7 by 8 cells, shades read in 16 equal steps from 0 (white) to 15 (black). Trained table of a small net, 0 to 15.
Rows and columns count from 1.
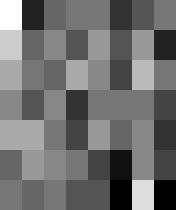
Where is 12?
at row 1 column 6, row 4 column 4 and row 5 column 8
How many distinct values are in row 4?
5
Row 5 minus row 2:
2 -4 1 1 0 -1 1 -1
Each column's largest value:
9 13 9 12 11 15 10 15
